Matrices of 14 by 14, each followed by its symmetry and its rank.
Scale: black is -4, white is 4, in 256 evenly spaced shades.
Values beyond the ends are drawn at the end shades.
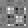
symmetric, rank two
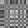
symmetric, rank one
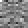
neither, rank three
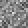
symmetric, full rank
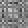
symmetric, rank two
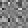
antisymmetric, rank two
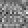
neither, rank three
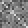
symmetric, full rank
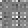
symmetric, rank two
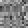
neither, rank three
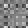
symmetric, rank two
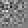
antisymmetric, rank two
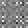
symmetric, rank two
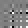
symmetric, rank one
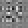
antisymmetric, rank two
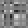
symmetric, rank one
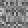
neither, rank three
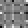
antisymmetric, rank two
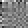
antisymmetric, rank two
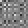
symmetric, rank two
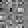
neither, rank three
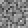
symmetric, full rank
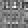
neither, rank three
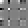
symmetric, rank one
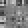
antisymmetric, rank two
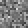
symmetric, full rank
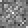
symmetric, full rank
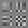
symmetric, rank one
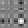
symmetric, rank one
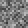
symmetric, full rank
